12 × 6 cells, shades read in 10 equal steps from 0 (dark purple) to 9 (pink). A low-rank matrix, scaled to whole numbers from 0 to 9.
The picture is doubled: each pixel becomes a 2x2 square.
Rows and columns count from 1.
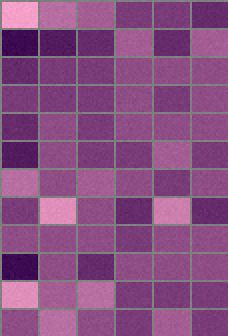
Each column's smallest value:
0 1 2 2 2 2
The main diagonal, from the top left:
9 1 3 4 4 3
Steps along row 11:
down up down same same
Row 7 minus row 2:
6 3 3 -1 1 -1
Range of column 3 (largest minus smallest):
4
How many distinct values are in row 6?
4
